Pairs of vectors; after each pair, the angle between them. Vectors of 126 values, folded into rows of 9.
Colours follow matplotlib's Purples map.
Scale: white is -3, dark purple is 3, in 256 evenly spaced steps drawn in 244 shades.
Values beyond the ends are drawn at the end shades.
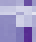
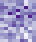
partly opposed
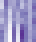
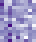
partly opposed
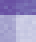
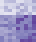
nearly opposite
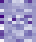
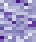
partly opposed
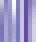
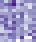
partly opposed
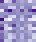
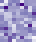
orthogonal
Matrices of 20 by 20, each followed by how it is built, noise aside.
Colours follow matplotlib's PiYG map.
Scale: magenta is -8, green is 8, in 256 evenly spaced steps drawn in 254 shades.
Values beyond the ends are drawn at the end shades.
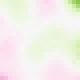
smooth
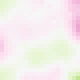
smooth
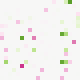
sparse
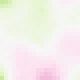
smooth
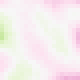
smooth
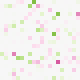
sparse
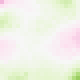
smooth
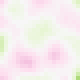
smooth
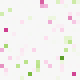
sparse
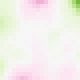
smooth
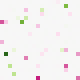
sparse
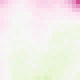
smooth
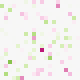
sparse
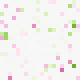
sparse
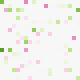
sparse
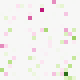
sparse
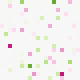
sparse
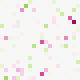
sparse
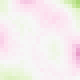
smooth
